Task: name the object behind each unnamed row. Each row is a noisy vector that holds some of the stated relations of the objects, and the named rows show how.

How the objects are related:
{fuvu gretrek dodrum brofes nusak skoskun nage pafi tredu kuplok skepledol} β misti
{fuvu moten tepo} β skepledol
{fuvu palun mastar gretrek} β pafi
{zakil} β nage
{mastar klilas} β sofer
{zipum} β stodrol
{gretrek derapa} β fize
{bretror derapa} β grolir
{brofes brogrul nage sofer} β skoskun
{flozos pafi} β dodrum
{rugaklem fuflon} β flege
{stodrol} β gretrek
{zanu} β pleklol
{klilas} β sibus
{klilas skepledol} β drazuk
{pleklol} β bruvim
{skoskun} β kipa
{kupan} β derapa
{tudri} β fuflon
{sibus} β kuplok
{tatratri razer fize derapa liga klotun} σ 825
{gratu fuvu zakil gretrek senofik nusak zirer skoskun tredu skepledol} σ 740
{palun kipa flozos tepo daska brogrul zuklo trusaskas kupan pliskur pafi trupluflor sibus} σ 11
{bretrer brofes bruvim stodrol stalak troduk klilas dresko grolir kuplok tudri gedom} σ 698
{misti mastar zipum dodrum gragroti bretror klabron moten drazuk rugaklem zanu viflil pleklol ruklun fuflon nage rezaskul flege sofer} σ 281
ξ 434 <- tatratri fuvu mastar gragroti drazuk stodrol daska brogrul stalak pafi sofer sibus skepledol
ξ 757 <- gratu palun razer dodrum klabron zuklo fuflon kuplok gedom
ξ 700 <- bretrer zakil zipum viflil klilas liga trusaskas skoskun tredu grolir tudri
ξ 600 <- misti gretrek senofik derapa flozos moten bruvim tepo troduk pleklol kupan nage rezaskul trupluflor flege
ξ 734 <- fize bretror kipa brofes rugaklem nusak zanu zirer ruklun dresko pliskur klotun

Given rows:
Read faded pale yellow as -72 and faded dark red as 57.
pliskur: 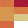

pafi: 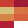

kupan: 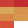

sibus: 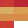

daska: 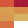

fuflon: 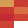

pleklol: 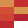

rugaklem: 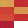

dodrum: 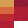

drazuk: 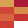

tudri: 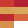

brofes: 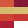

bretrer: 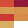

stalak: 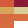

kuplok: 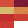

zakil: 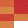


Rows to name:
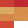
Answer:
tepo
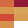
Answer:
gedom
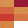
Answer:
razer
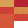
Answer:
flege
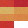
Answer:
brogrul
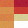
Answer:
zuklo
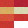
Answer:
stodrol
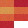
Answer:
gretrek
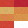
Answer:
flozos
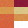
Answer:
dresko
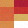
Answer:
gratu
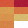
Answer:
trupluflor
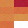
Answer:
senofik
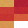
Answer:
viflil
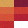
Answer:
misti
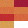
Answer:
liga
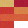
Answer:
ruklun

